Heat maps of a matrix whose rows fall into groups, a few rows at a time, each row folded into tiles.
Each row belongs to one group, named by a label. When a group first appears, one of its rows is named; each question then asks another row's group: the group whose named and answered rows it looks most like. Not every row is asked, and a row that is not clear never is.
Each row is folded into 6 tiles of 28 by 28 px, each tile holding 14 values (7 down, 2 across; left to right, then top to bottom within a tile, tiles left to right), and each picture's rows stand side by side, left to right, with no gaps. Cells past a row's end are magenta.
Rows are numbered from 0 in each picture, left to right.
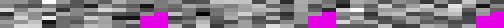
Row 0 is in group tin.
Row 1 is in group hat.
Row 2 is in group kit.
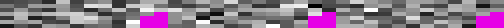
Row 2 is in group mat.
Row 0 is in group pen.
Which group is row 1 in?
kit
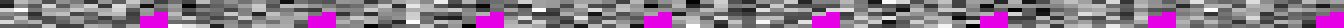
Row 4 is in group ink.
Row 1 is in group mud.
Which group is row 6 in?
hat
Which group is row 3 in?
mat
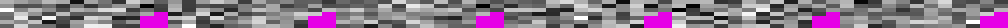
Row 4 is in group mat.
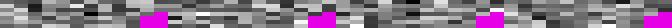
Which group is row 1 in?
pen
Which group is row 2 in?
ink
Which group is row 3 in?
mud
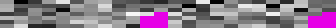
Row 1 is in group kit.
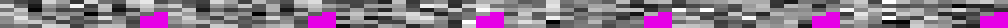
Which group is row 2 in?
pen
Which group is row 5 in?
tin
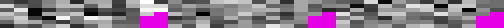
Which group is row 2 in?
kit
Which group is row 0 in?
pen
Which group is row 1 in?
hat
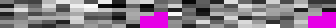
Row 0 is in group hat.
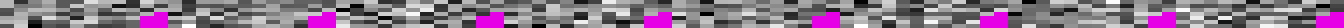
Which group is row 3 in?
kit
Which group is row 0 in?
ink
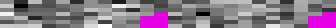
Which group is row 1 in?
hat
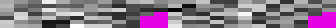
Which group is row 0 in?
tin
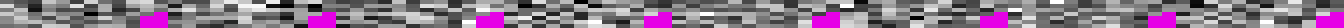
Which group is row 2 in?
pen
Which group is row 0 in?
pen
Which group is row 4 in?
pen
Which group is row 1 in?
hat
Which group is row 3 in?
kit
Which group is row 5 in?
ink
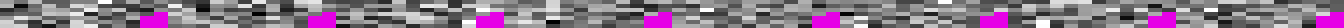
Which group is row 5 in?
mat
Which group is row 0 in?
mat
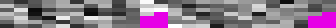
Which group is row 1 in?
mud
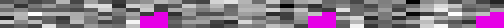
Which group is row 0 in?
pen
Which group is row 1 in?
hat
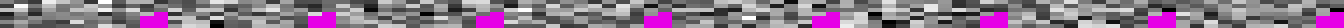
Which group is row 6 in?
kit
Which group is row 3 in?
kit
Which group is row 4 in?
hat
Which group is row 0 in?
hat
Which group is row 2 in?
pen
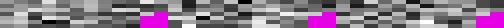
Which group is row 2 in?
kit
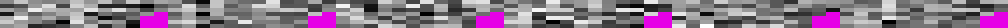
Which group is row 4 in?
tin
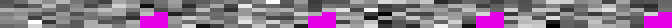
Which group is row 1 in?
mat
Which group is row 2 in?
mud
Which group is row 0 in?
kit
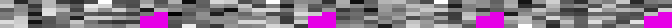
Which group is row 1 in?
hat
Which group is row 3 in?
ink
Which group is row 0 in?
ink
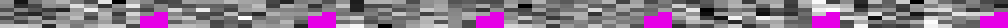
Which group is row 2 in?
mud
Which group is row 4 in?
pen
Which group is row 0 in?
hat
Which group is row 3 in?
mat
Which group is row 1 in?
mud
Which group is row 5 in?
mud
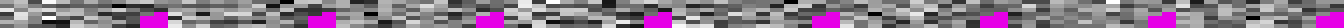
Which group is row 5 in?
mat
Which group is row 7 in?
ink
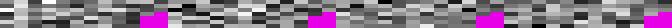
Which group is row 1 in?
mat
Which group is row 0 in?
tin
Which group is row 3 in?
kit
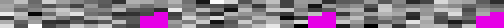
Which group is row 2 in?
kit
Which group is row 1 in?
tin
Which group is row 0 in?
tin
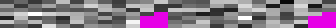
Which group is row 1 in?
hat
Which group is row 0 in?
pen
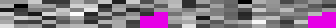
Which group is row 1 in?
ink
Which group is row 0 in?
mat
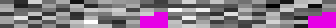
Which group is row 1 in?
tin
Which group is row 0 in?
kit
